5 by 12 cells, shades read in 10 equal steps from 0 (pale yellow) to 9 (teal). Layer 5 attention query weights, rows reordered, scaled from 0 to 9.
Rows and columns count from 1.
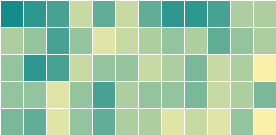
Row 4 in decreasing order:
7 5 5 4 4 4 4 4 3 3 2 1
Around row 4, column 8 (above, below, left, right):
3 1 4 5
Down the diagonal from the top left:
9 4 7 4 6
